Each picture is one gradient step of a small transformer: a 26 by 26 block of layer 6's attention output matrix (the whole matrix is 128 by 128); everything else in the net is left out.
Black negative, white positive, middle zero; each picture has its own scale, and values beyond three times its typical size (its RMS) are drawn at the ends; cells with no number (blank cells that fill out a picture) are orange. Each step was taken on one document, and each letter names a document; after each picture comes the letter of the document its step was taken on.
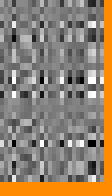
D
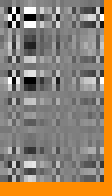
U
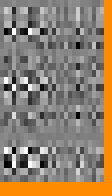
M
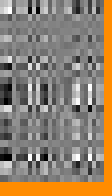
M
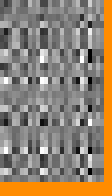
M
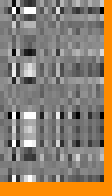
U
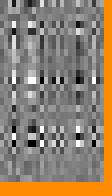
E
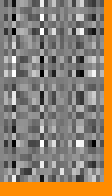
E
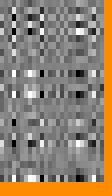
E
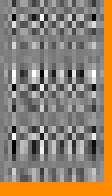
E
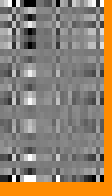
U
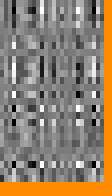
D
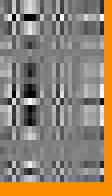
U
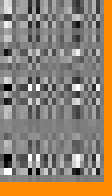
M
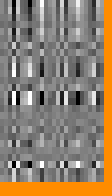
D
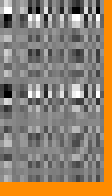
M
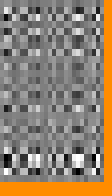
M
